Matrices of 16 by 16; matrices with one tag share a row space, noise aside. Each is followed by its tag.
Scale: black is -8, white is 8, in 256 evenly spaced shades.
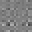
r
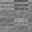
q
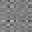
r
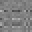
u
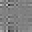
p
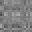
u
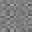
r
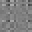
r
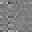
p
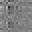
p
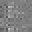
p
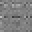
u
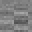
q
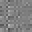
p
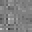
p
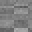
q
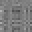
u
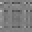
u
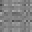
u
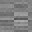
q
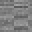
q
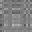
u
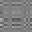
u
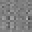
r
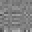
u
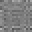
u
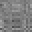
u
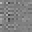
p
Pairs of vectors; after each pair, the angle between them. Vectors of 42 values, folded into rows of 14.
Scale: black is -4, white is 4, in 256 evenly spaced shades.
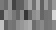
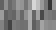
orthogonal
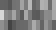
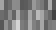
partly opposed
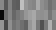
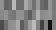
orthogonal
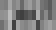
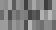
orthogonal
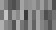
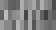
nearly parallel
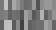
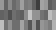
orthogonal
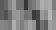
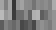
partly opposed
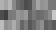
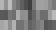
nearly parallel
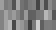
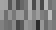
partly opposed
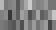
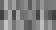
partly opposed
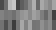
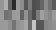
partly opposed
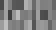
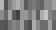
nearly opposite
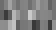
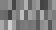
partly aligned
